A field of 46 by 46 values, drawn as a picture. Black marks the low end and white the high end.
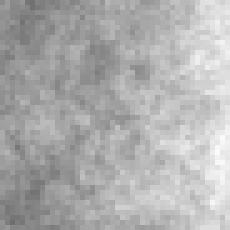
There is an overall slope up to the right. The field is mottled with small blotches. No regular stripes run through it. Overall the values sit about 70% of the way up the scale.
